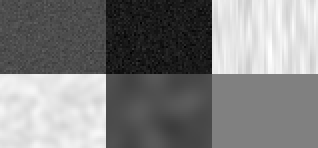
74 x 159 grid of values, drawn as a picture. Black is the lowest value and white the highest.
It is made of 2 by 3 panels. Panel 1,1: low, fine-grained, faint in contrast. Panel 1,2: very low, fine-grained, faint in contrast. Panel 1,3: very high, streaked downward, faint in contrast. Panel 2,1: very high, blotchy, faint in contrast. Panel 2,2: low, smooth, faint in contrast. Panel 2,3: middling, flat.
